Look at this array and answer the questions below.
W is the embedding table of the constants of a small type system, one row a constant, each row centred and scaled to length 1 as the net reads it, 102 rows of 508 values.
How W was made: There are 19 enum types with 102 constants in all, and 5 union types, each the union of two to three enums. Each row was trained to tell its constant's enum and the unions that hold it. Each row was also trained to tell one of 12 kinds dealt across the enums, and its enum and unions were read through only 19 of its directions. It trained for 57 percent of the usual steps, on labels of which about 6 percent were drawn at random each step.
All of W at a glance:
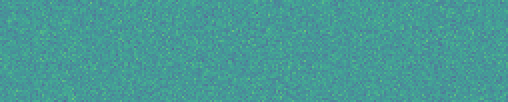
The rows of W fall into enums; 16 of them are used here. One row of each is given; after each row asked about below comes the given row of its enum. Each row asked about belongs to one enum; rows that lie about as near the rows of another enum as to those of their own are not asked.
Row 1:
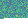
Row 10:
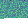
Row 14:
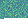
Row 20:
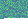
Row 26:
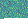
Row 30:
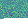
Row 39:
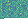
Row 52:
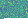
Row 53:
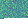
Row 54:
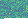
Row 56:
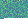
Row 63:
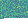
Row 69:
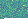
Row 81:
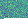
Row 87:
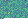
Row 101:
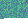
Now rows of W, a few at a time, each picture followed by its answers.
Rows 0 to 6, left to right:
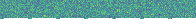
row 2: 14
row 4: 14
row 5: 63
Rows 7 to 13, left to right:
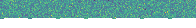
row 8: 69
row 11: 30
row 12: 54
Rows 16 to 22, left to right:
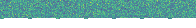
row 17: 10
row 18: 53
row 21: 56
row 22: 81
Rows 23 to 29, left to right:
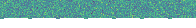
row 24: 14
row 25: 52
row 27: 10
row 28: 81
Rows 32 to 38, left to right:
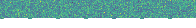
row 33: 81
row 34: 10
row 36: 87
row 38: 54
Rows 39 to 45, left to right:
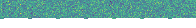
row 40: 20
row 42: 101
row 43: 63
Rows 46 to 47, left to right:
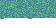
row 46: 69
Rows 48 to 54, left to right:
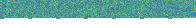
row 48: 101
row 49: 53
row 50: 69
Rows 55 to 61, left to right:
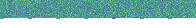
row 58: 39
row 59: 81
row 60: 54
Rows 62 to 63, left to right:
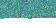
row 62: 63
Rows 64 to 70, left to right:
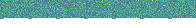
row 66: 1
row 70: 14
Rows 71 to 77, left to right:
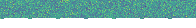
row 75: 53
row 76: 69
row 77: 20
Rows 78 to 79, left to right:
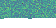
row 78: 14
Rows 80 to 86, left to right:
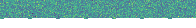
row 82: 87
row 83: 63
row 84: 81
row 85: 10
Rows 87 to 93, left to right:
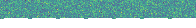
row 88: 20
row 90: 56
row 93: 63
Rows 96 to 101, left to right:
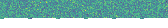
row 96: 10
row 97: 101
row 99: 1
